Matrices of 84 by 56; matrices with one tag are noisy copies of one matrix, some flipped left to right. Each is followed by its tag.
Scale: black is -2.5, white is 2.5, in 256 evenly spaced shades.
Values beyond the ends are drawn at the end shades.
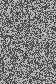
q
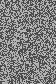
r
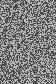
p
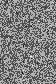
q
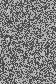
q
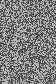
r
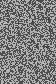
p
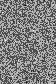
r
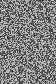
p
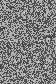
q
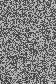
r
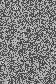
r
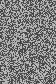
r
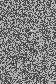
r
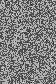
r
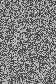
r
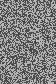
r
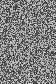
p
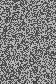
p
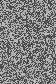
q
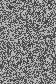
q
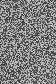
p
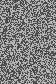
p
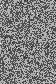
q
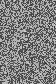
r
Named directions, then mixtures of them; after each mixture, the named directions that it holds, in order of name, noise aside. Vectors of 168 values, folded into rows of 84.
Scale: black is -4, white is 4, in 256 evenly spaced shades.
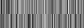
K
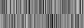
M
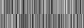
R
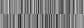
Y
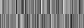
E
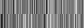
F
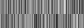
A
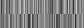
K, Y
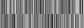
F, M, Y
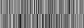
R, Y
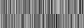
A, M, R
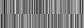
F, M, R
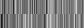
F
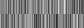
A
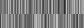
A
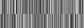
E, F, M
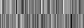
E
